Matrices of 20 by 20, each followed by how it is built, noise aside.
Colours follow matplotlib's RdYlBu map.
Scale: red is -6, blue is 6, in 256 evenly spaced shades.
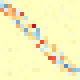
banded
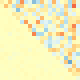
upper triangular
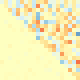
upper triangular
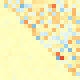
upper triangular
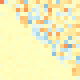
upper triangular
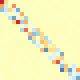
banded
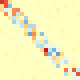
banded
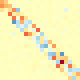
banded
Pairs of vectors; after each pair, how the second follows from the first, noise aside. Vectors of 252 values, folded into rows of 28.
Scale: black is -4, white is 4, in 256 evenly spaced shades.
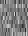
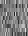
negated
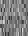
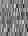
shuffled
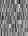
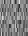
negated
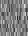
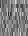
wrapped around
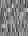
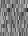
negated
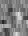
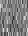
shuffled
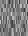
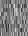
shuffled
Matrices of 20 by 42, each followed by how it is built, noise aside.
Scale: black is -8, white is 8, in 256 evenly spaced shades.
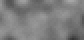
smooth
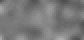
smooth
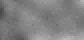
smooth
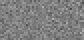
noise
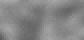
smooth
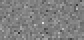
noise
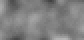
smooth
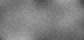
smooth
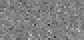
noise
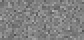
noise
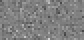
noise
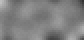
smooth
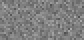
noise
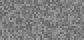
noise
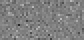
noise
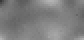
smooth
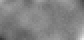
smooth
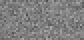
noise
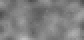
smooth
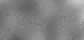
smooth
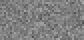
noise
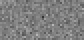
noise
